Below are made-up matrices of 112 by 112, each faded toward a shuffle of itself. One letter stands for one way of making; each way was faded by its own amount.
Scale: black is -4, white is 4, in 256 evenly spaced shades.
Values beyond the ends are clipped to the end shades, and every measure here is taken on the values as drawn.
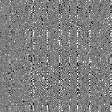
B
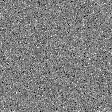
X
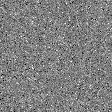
X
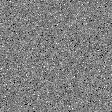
X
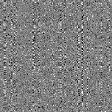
B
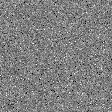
X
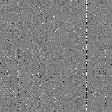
B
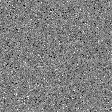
X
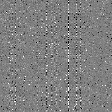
B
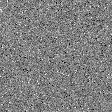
X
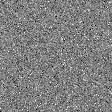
X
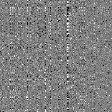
B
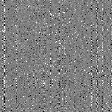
B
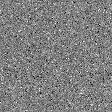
X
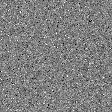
X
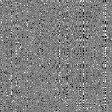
B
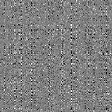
B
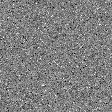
X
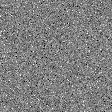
X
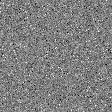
X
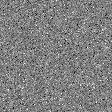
X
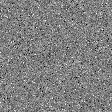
X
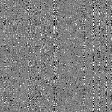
B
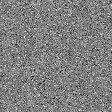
X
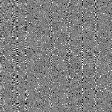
B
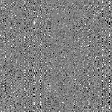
B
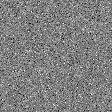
X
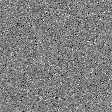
X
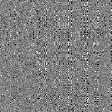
B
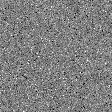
X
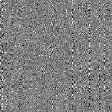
B
